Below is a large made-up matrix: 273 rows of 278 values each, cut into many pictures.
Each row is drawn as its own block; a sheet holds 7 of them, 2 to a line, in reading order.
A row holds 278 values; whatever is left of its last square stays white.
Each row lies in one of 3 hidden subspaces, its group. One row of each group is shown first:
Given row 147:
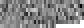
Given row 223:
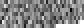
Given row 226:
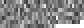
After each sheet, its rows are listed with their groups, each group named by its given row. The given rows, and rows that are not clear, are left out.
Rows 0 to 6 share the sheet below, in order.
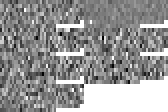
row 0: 223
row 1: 223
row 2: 226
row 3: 226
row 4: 223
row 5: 223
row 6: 147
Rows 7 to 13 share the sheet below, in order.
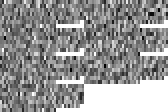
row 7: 226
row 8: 226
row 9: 223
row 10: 226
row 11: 223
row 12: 223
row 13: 226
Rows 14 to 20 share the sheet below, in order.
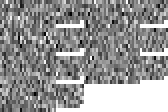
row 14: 147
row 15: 223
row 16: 226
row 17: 223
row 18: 226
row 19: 223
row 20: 147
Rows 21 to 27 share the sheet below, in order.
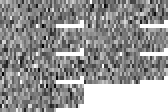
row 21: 223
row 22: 147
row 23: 223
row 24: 223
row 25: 147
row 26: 226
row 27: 223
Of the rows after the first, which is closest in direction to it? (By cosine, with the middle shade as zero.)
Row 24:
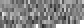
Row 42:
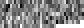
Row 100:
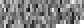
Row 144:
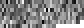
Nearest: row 100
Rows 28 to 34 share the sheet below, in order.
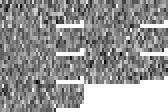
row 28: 147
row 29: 226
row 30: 226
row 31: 223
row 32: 223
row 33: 147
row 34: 226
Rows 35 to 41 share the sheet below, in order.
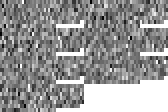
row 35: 223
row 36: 147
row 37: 226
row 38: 223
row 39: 226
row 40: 147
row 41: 226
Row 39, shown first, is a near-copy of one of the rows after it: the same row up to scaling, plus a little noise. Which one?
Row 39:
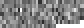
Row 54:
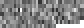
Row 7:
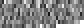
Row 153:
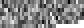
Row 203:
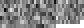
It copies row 54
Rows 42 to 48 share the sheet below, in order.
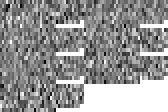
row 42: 147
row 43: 226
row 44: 223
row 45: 147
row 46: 226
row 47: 147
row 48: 226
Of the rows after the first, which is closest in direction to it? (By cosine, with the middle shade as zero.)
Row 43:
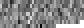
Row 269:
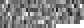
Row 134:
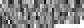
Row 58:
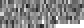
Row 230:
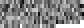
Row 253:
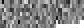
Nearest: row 253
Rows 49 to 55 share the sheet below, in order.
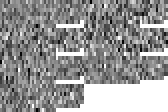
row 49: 223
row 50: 147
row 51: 147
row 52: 147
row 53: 226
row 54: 226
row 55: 223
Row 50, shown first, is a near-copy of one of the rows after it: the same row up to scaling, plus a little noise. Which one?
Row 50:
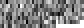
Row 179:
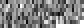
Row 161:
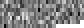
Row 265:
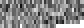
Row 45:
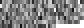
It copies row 179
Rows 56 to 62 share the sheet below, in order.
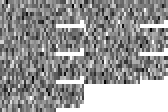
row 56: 147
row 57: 226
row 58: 226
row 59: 226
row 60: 223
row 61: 147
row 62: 226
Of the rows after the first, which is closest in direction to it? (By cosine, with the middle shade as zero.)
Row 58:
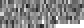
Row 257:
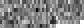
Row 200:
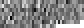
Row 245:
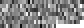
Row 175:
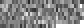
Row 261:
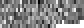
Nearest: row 257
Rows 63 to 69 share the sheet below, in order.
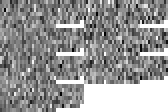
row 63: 223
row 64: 226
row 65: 223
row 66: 147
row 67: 226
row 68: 147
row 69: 226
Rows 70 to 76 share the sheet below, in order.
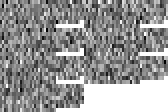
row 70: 223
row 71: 226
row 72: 223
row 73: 226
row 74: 147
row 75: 147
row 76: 147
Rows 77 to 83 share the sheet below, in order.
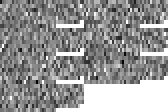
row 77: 147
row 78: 223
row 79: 223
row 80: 147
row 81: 223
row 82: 226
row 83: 223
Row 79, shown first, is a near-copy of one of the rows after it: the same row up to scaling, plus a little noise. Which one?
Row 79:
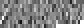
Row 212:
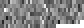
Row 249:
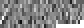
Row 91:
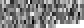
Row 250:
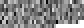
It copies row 249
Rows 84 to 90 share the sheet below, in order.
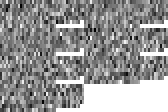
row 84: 147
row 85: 147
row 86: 226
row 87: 223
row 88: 226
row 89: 223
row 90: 223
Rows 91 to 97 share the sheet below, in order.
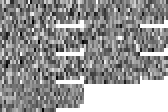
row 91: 223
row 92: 223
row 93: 147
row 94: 226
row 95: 147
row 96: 147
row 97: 223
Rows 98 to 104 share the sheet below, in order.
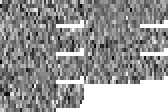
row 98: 147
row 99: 223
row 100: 223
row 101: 147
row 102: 226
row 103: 223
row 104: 226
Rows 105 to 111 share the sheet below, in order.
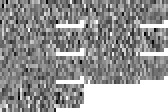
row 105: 223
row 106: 226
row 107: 223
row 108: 226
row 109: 147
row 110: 226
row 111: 226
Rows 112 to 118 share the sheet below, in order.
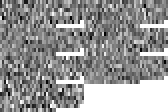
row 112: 226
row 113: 226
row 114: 147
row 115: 147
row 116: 226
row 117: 147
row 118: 226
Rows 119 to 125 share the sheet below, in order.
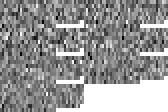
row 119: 226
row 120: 226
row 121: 147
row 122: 147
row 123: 147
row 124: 147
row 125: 223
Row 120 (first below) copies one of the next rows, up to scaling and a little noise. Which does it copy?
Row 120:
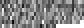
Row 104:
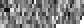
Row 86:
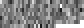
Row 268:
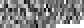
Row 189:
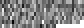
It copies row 189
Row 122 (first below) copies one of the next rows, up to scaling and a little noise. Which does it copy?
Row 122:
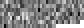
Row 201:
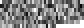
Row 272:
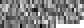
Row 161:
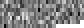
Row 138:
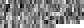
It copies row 161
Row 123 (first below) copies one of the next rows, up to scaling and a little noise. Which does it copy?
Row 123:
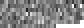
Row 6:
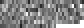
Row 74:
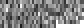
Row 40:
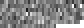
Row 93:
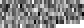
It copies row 40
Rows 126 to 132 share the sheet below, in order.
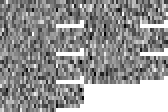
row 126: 147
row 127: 147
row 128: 226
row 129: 147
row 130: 147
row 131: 147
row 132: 147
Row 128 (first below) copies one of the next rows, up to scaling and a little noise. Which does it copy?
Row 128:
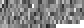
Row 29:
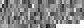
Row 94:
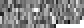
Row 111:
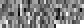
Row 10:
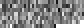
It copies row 29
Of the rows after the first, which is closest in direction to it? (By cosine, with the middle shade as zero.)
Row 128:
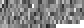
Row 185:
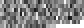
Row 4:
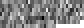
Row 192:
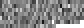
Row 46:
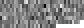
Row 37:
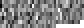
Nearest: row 37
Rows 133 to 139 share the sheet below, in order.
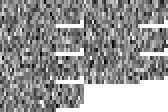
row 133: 226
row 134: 226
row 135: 226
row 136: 226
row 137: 226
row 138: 147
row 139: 223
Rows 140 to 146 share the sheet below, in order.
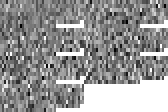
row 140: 147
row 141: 147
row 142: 226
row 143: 223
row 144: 223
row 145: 223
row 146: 223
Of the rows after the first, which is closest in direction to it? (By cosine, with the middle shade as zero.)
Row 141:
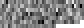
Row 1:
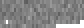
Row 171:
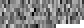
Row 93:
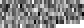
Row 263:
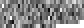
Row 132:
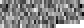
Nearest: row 132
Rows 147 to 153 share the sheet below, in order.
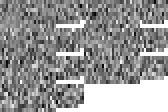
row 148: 223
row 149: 223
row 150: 226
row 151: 147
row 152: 226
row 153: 226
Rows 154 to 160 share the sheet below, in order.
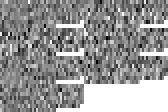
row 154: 223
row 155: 223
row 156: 226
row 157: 226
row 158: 147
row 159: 223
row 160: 226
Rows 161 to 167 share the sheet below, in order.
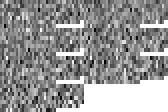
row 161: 147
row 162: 223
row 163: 223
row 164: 223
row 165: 147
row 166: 147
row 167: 226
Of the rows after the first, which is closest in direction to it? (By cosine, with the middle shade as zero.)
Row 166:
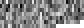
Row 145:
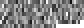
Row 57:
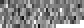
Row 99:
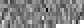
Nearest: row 57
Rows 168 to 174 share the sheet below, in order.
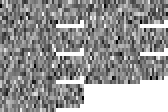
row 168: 226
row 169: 147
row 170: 226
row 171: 223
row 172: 223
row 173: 223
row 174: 147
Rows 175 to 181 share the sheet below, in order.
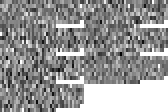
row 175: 147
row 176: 226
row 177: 226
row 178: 223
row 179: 147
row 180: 226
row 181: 226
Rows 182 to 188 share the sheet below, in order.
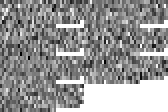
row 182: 223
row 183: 147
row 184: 147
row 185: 226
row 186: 223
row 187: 147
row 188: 147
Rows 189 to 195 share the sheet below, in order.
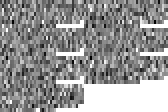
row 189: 226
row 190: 147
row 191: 223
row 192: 226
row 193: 147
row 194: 147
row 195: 223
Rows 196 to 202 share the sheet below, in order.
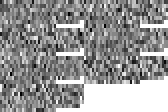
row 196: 226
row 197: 147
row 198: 147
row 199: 147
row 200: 226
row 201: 147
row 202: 226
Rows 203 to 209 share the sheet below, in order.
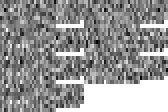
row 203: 226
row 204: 226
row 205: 147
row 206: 223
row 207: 147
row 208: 147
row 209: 147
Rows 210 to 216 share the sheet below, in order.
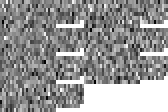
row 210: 223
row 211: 147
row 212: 223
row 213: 223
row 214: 226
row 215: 226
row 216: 226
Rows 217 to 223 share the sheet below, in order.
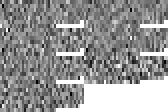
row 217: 226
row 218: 223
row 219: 223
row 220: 223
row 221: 223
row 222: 147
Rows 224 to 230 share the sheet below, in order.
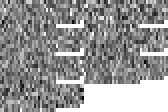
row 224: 223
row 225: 147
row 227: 147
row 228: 147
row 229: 226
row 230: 147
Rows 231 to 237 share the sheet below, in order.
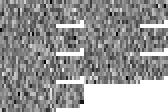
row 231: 226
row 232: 147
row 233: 226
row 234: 226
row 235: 226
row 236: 226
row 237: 226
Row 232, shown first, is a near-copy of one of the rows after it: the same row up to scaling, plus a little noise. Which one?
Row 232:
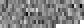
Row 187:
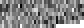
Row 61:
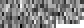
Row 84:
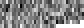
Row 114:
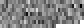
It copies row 114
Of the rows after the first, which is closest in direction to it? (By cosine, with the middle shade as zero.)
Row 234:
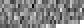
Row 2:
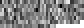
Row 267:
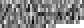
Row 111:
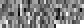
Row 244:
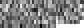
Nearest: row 267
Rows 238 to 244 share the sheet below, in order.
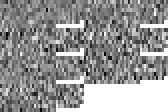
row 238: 223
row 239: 223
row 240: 147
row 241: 147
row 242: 147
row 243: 226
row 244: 147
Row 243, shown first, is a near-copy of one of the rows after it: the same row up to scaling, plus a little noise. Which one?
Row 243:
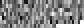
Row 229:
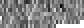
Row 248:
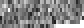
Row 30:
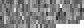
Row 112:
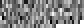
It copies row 112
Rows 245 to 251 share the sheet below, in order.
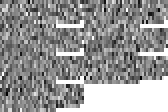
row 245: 147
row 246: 226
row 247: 147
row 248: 226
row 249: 223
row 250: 223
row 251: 147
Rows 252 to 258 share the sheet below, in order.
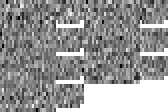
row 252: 147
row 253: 226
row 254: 226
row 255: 226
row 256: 147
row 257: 226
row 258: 223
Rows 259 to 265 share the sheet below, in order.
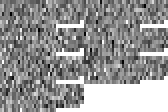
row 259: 223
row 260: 226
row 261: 226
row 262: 226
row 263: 223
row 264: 226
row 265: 147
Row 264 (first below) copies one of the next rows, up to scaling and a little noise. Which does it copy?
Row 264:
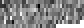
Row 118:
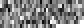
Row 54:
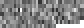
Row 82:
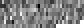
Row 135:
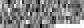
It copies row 82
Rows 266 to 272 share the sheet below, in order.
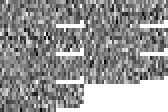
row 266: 147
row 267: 223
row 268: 226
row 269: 147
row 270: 223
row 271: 147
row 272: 147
